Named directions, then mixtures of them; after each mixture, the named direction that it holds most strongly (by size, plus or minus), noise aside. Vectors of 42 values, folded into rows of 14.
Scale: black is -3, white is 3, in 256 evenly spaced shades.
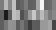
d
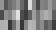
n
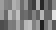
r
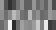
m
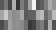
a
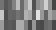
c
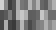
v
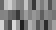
m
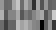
r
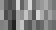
c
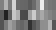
d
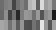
r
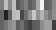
d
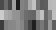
a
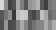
v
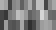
v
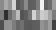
d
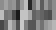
n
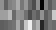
r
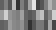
a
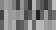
c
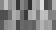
d
